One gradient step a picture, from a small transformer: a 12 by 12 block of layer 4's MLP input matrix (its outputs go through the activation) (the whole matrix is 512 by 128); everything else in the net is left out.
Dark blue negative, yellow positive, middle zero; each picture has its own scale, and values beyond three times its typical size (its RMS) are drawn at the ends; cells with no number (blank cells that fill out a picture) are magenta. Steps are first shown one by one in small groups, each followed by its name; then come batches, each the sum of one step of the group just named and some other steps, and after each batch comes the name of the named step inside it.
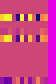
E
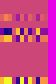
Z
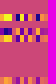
Z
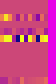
E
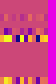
Z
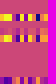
E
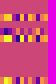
Z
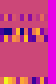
Z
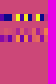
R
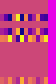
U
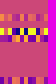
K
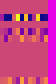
U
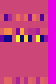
R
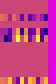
U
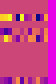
R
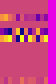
U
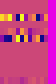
R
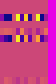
R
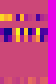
U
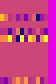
U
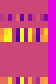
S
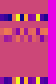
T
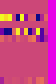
S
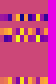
S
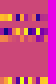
S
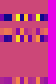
T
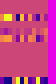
T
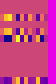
T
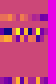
T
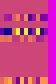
S
